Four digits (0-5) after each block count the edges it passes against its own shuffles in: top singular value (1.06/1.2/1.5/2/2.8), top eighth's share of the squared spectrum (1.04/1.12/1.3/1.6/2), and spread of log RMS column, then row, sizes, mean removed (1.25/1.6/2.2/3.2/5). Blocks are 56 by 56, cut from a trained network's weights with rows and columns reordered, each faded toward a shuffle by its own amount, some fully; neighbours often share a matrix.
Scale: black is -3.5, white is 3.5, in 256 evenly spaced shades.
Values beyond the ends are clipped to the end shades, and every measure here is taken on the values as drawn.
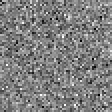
1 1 0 0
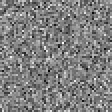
2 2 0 0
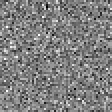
0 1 0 0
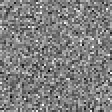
0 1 0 0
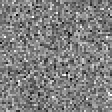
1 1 0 0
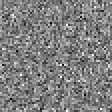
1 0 0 0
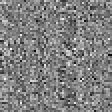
3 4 2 2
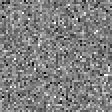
0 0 0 0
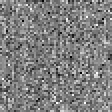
2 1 0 0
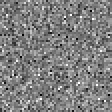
0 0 0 0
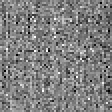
3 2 0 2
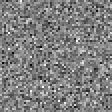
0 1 0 0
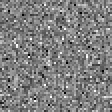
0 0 0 0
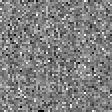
0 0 0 0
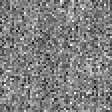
2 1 0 1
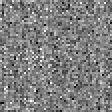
1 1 0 0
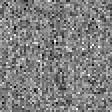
1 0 0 0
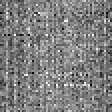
3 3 0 3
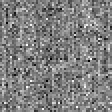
3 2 0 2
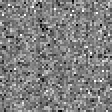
1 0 0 0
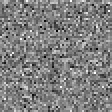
1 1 1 0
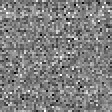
2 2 1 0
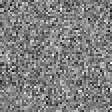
2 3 0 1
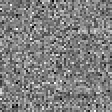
2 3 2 1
